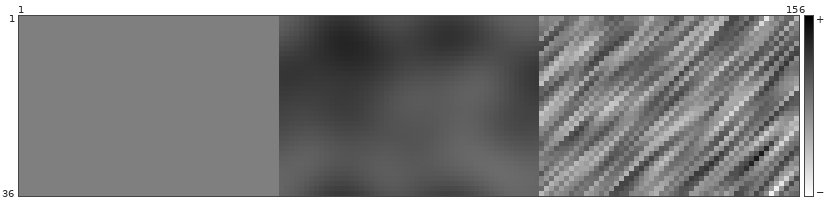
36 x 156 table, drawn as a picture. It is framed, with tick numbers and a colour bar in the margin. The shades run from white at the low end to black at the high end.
It is made of 1 by 3 panels. Panel 1,1: middling, flat. Panel 1,2: high, smooth. Panel 1,3: middling, slanting up to the right, strong in contrast.
